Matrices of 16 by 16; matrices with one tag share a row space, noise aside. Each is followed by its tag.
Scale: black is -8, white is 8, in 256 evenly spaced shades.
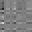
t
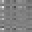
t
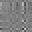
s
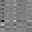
t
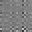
s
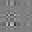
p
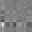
t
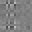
p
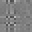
p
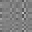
s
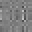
s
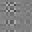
p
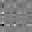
t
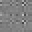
s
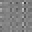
s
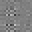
p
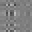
p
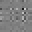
s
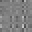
s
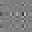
s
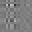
p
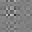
p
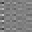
t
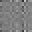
s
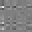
t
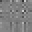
s
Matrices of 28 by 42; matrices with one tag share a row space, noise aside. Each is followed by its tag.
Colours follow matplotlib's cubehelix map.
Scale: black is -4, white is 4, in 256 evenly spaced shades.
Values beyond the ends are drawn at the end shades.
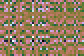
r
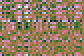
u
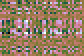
u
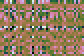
r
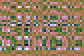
u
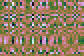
r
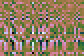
r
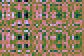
u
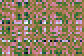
u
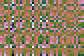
r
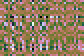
r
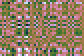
u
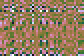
r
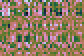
u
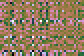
r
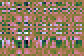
u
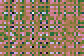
r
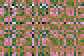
r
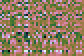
u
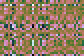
r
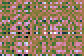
u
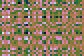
u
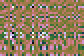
r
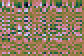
u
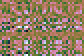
u
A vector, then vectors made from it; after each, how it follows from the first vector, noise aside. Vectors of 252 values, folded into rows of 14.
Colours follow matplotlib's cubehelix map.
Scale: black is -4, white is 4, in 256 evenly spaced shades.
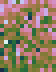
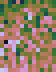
negated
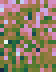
copied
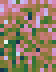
copied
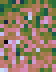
negated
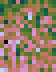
negated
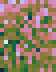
copied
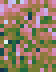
copied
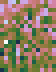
copied
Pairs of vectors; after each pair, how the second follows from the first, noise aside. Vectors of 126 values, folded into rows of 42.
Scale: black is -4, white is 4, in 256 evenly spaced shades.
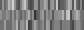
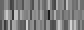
reversed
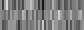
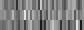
reversed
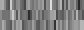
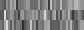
wrapped around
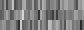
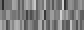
reversed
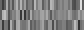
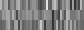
wrapped around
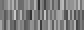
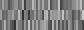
wrapped around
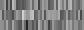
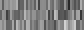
wrapped around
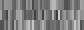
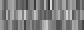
wrapped around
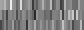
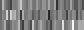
reversed
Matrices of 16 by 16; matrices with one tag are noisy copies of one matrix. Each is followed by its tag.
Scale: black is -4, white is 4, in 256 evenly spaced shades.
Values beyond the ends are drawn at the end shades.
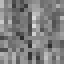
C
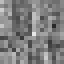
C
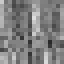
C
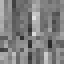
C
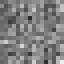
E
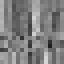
C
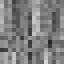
C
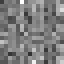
E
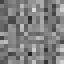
E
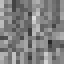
C
